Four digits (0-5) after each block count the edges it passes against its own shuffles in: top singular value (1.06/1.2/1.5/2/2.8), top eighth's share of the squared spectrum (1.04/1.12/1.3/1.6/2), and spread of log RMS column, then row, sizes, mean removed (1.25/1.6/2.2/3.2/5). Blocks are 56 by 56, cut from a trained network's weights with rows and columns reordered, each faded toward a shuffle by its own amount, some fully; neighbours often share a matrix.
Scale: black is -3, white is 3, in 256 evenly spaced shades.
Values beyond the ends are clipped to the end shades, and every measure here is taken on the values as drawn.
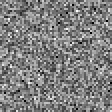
0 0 0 0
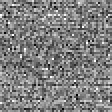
2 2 0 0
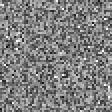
0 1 0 0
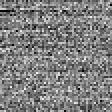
3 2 0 1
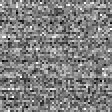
3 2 0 1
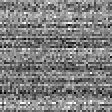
4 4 1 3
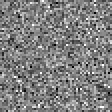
2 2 0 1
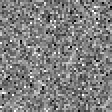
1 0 0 0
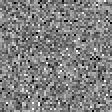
0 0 0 0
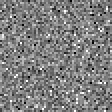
1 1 0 0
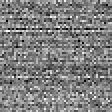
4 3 0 2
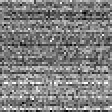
4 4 1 3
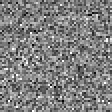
0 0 0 0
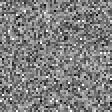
0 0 0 0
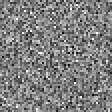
0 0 0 0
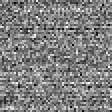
3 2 0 1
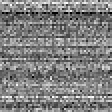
4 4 0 3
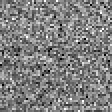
1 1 0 0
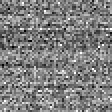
3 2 0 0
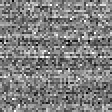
3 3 0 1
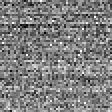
3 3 0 1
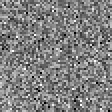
0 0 0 0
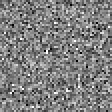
1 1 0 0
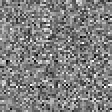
3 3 0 2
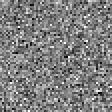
1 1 0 0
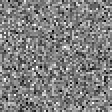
2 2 0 0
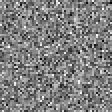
1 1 0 0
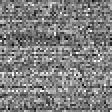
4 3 1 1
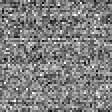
3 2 0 1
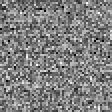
1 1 0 0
